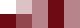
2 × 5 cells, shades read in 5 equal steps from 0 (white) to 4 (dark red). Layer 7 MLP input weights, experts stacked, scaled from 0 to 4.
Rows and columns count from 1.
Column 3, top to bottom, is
2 2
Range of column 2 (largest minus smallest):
2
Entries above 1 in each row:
3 5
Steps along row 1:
up up up down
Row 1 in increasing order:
0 1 2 2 4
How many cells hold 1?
1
